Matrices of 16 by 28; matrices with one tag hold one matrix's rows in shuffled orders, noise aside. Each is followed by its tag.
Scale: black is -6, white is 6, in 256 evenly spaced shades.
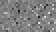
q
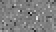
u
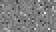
q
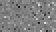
q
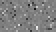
u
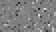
q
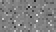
u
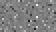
u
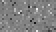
u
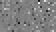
q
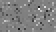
q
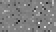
q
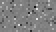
u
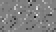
u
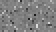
u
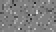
u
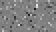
u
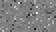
u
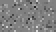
u
